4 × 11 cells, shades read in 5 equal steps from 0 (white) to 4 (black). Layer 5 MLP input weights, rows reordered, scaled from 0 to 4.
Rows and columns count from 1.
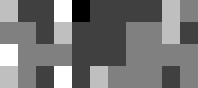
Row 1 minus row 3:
1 1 1 -2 1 0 0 1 1 -1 0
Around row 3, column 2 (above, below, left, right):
2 2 0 2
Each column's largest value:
2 3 3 2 4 3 3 3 3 3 3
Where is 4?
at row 1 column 5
